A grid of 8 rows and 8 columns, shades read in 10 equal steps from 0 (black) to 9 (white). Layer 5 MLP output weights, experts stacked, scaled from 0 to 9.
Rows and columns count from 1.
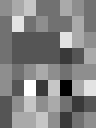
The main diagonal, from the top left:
5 8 3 3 5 0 2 5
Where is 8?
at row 2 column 2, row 3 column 6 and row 6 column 8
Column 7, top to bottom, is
5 6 6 3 5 6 2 4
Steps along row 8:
up same up down down up up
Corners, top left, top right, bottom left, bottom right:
5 4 3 5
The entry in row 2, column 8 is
4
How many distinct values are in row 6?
8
